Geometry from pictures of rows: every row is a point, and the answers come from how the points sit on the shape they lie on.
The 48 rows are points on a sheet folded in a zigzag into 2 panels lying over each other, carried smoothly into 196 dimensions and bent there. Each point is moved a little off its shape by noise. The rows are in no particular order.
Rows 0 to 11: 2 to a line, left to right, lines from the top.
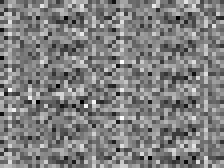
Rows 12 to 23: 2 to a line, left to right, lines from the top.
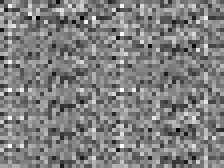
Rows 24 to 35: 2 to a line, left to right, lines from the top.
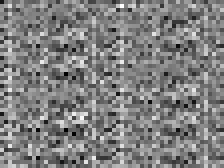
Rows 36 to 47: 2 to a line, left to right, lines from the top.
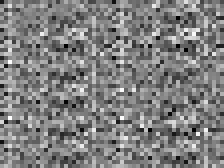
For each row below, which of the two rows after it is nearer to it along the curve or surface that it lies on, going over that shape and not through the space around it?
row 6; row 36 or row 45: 45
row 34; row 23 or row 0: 0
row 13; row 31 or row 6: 6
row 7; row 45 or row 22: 45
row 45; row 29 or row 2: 2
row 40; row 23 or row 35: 23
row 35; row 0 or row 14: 0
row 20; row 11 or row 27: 27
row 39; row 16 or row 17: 16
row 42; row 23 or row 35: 23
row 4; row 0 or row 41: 0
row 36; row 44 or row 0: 0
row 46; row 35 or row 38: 38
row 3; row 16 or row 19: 19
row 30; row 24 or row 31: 24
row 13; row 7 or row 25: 7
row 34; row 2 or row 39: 39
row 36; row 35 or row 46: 35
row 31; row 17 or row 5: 5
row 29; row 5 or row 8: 8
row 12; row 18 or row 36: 18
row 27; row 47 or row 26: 26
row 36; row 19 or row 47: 19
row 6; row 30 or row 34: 34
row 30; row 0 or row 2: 0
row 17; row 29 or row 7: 29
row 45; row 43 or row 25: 25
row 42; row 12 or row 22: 12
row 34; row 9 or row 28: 28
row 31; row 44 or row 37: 44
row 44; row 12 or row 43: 12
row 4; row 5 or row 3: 3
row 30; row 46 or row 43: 43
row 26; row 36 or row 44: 36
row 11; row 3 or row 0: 0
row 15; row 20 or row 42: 42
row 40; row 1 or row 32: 32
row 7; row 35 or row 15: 15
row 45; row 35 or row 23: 23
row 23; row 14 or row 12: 12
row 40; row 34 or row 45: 45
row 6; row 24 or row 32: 32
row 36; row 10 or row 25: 10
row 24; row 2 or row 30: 30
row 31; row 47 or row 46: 47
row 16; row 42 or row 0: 42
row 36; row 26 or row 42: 26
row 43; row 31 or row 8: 8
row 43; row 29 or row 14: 29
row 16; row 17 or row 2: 2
